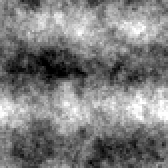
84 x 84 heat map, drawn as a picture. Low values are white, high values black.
Stripes: horizontal, repeating 2 times. Average level on the scale: 50%. Ninth with the highest average: middle left.
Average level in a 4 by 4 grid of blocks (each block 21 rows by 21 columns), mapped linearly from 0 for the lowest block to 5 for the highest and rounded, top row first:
2121 / 5534 / 1110 / 4344
